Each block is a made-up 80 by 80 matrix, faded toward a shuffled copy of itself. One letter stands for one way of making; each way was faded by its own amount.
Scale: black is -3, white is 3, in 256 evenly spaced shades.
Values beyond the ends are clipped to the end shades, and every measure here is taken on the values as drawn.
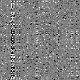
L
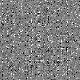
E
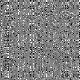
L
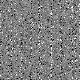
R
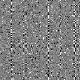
L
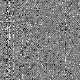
R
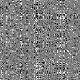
L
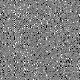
E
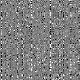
L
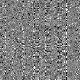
L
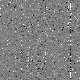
E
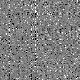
E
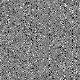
R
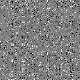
E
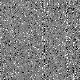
R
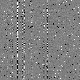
L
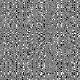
L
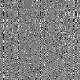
L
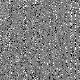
R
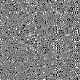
E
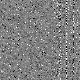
R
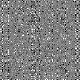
L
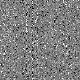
R
